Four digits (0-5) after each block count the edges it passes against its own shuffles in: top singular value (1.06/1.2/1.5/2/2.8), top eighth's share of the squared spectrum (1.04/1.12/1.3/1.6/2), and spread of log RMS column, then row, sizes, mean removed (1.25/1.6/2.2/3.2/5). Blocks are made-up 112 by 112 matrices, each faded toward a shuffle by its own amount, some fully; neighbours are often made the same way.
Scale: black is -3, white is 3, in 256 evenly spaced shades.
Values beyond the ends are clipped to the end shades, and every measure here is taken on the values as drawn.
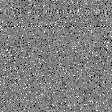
3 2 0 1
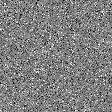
0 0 0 0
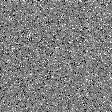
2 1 0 0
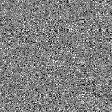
3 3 1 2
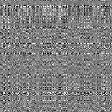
5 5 3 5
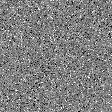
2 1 0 0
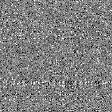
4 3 1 2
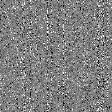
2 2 3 0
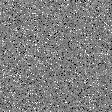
0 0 0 0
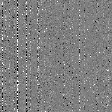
4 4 3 0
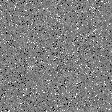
1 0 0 0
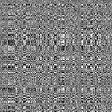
5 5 4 4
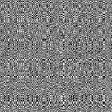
5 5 4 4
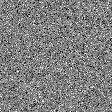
0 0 0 0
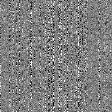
2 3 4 0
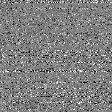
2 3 0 4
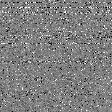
2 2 0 3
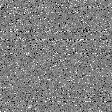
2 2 0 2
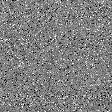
1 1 0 2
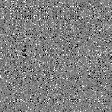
4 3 2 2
